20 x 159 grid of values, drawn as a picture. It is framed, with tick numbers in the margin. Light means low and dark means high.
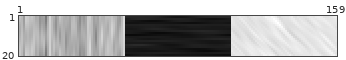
It is made of 1 by 3 panels. Panel 1,1: low, streaked downward. Panel 1,2: very high, streaked across, faint in contrast. Panel 1,3: very low, slanting down to the right, faint in contrast.
